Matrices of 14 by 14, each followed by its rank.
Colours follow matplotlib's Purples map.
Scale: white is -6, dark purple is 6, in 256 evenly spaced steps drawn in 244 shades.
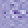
three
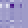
one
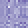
three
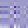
one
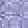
three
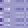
one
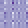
one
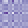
one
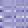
one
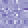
three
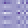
one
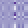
one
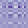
one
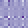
one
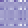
one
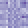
three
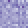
three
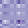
one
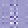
one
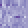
three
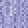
three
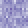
three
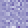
three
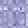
three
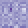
three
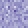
three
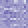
three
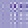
one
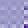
one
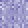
three
